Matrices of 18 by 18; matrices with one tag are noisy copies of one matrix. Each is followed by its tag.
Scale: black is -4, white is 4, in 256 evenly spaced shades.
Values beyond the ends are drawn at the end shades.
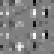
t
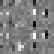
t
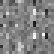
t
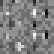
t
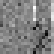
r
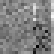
r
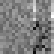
r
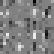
t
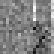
r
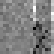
r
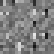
t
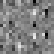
t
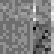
r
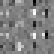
t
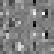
t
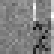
r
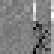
r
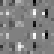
t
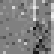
r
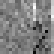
r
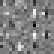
t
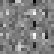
t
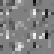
t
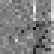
r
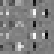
t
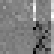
r
